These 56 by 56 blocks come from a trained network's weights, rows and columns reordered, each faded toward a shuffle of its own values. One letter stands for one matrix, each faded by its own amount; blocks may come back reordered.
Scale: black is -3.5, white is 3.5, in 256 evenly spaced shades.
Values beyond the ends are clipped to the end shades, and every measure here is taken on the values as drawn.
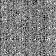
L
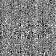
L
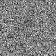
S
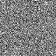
S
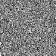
S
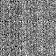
L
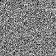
S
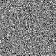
S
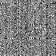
L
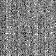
L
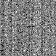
L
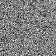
S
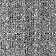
L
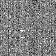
L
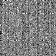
L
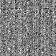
L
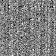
L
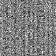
L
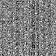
L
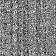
L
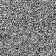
S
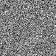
S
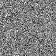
S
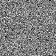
S
